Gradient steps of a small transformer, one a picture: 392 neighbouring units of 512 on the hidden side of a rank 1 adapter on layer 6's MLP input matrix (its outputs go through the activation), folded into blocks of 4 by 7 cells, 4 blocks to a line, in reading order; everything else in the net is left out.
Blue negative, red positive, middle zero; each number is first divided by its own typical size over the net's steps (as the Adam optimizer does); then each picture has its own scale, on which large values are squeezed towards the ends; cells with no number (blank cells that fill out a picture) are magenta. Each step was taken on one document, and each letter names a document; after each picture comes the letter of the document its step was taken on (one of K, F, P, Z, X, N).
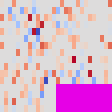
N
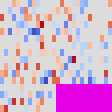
N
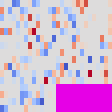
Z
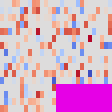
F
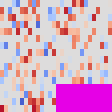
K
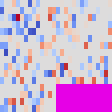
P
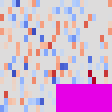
Z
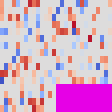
K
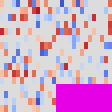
F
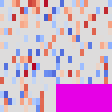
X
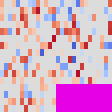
F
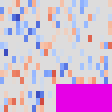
P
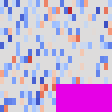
X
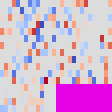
N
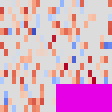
F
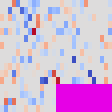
N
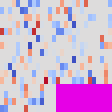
Z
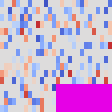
X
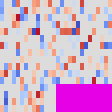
F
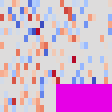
N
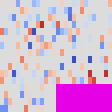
Z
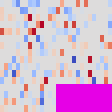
Z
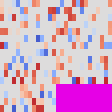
K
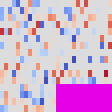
Z
